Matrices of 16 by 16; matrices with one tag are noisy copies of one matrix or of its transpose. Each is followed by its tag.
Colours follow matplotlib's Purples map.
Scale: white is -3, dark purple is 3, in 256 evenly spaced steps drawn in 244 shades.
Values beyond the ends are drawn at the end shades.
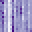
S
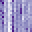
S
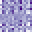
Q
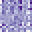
Q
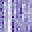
S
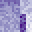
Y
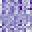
Q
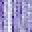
S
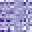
Q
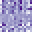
Q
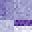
Y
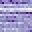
S
